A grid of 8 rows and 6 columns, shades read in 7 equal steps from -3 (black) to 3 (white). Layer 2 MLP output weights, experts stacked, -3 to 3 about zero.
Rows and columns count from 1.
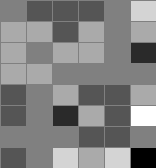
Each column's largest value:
1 1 2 1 2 3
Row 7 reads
0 0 0 -1 -1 0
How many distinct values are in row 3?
3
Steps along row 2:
same down up down up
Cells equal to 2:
3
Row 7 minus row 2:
-1 -1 1 -2 -1 -1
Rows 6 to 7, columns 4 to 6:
1 -1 3 | -1 -1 0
